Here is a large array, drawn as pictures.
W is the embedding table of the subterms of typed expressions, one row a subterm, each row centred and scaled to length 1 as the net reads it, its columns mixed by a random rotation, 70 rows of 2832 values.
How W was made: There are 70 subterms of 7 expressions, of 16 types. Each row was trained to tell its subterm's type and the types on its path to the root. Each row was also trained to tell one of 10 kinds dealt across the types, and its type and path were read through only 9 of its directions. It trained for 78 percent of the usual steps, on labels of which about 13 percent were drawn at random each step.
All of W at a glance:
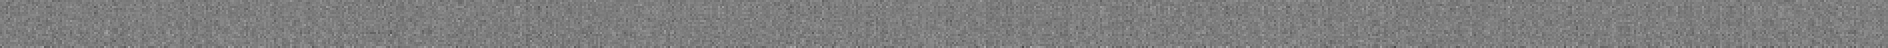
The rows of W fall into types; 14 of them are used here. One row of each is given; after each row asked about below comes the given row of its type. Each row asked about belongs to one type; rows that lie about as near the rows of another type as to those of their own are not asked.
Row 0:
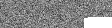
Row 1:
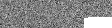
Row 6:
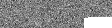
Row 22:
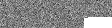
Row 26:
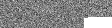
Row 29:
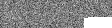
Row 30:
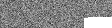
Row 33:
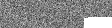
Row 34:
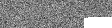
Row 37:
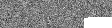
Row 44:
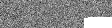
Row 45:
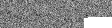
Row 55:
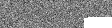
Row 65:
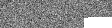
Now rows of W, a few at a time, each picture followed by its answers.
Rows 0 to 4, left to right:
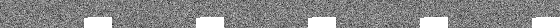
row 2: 33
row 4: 30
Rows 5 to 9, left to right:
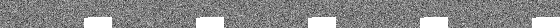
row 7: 37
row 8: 44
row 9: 65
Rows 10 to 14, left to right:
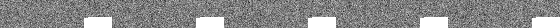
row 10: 65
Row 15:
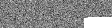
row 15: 0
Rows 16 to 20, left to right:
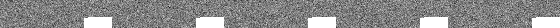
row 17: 26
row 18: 65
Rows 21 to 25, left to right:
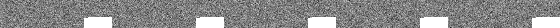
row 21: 26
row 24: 0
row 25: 65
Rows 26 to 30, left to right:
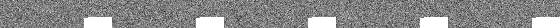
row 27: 0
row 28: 30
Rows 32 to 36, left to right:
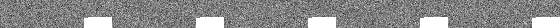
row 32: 37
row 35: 44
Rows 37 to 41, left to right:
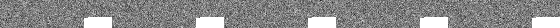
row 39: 22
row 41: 30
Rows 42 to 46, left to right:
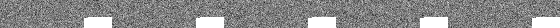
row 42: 22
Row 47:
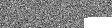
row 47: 6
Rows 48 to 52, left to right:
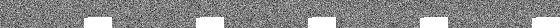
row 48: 6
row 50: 6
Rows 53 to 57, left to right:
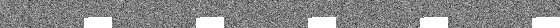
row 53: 34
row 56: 45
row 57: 34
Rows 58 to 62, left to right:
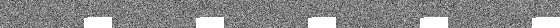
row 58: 0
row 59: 37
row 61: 1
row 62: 45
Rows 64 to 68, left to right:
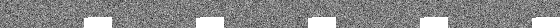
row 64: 45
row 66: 37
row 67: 1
